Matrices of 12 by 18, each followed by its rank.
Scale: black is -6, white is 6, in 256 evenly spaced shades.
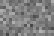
full rank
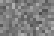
full rank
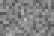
full rank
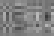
two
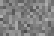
full rank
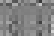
two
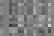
two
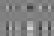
one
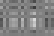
one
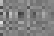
two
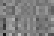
two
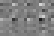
two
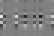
one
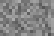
full rank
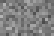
full rank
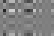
one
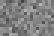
full rank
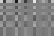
one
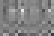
two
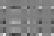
one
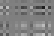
one
